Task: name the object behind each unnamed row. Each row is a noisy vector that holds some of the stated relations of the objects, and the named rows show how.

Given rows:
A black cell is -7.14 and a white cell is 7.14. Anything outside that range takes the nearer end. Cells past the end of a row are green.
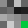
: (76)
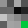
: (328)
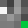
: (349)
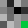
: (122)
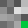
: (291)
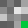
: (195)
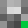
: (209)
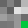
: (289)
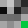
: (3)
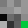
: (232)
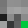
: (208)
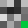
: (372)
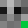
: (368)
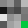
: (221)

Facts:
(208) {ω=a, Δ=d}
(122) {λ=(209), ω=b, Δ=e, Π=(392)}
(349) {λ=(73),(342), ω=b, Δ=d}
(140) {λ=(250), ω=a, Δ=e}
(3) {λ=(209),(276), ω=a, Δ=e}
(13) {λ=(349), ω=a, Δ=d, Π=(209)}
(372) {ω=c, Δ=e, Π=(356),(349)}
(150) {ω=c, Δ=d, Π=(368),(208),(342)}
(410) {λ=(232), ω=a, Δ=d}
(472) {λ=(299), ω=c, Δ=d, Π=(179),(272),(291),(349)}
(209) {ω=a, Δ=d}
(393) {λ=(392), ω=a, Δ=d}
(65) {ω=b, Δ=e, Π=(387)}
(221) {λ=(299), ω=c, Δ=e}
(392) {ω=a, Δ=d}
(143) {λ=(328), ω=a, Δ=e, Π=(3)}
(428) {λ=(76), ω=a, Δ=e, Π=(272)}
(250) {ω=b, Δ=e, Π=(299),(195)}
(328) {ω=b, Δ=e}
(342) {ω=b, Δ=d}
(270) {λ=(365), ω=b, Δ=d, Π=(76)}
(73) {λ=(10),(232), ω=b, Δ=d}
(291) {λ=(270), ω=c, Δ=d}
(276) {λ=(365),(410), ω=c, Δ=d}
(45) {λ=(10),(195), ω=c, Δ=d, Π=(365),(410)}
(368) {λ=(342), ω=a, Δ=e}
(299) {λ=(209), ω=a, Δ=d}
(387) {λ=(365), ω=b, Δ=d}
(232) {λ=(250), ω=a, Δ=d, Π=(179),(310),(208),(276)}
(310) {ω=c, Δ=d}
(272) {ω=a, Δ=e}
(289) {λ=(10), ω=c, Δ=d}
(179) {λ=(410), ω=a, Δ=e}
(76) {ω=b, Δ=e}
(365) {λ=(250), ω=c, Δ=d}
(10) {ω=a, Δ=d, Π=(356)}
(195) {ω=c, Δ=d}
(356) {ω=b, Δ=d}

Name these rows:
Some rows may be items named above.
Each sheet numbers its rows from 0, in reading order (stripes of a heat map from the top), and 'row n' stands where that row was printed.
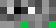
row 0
(428)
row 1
(349)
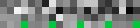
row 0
(365)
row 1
(472)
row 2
(221)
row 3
(143)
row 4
(272)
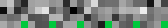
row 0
(3)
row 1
(13)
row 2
(65)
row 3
(10)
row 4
(393)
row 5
(387)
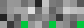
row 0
(208)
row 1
(270)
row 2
(410)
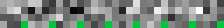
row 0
(13)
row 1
(143)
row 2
(250)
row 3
(299)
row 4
(150)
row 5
(45)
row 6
(392)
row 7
(356)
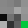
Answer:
(232)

